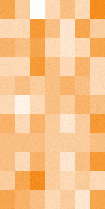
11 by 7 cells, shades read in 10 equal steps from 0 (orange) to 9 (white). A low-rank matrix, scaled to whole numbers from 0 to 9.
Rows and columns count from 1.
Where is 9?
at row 1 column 3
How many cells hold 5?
15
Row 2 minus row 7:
3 0 -2 -1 0 -3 4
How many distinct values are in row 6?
5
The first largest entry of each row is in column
3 5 5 1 7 2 5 4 5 5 6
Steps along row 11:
up up up down up down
